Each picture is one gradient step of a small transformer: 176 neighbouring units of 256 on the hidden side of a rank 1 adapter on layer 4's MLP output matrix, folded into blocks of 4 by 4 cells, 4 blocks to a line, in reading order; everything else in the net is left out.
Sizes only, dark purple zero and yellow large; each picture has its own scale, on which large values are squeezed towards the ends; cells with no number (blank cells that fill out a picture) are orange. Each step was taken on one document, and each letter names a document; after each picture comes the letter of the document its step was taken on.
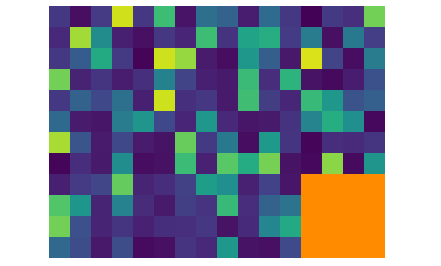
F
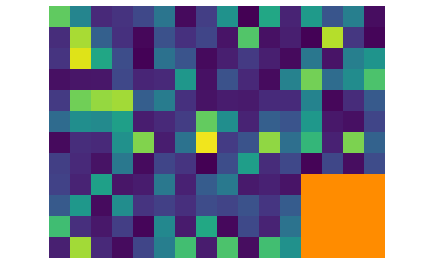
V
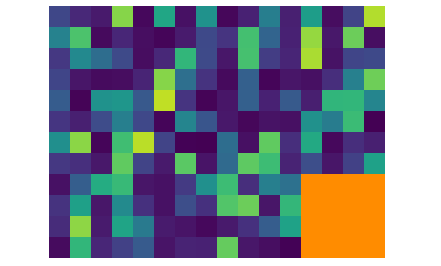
F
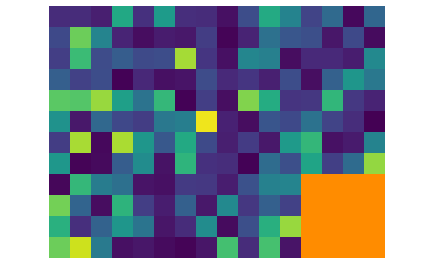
F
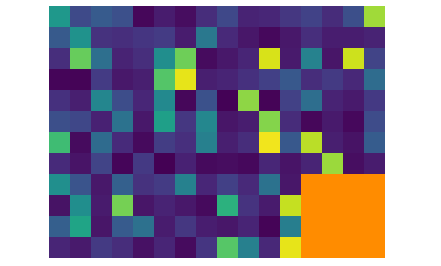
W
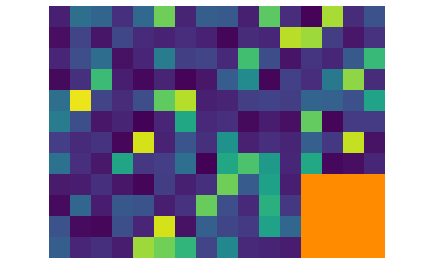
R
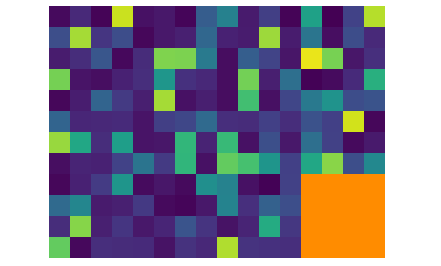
F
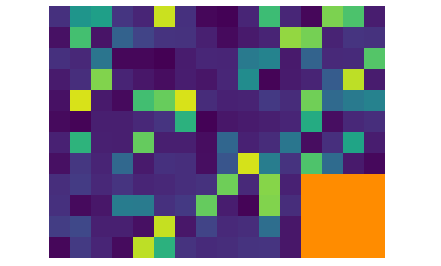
R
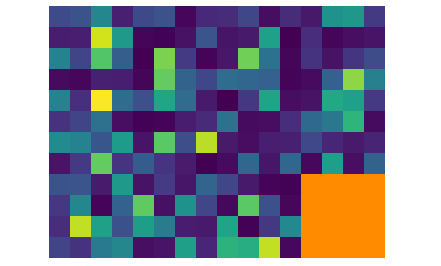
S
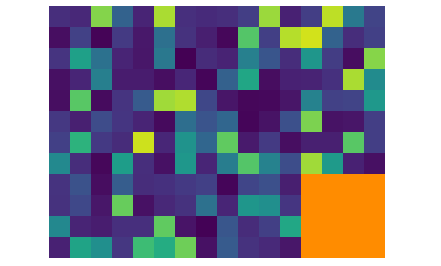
R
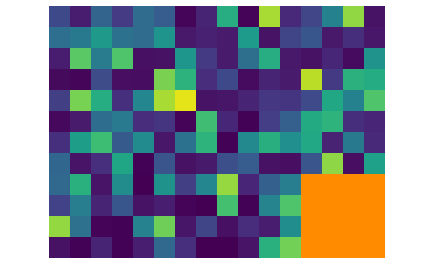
V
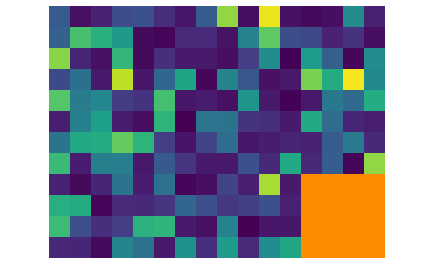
S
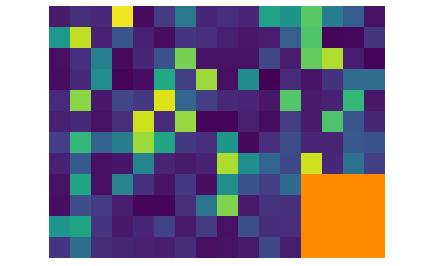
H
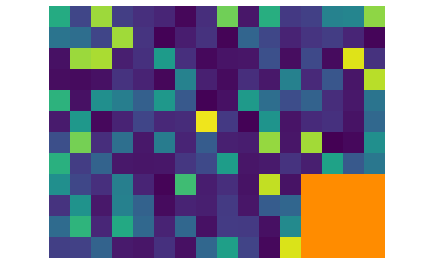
W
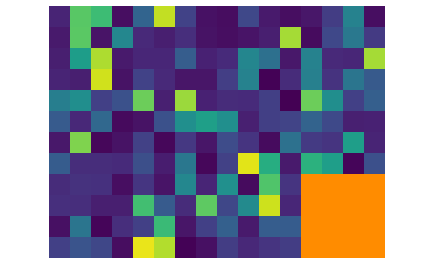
R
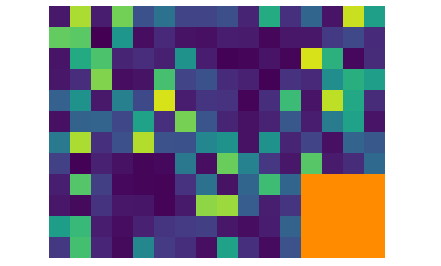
H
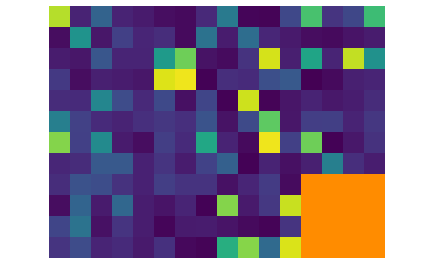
W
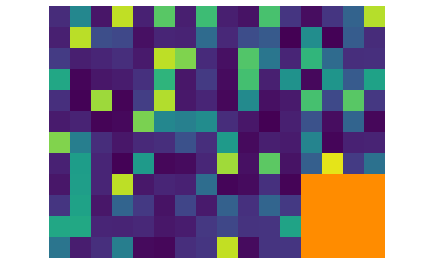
F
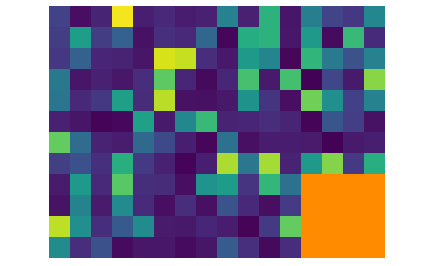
F
